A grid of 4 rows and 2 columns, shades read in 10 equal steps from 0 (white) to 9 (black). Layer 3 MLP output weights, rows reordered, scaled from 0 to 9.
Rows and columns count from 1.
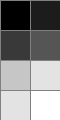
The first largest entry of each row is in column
1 1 1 1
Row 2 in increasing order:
6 7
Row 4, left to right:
1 0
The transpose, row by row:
9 7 2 1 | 8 6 1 0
